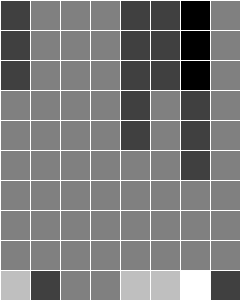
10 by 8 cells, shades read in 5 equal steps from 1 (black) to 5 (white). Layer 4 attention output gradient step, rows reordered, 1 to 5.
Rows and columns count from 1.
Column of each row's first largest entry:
2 2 2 1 1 1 1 1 1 7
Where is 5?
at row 10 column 7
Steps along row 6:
same same same same same down up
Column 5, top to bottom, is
2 2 2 2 2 3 3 3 3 4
